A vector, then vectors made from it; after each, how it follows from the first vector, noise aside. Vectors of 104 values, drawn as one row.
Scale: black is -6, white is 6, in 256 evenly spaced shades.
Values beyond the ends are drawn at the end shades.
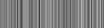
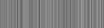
shrunk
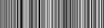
scaled up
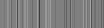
partly zeroed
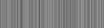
shrunk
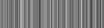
sign-scrambled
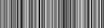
scaled up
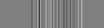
partly zeroed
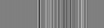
partly zeroed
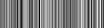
scaled up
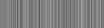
shrunk
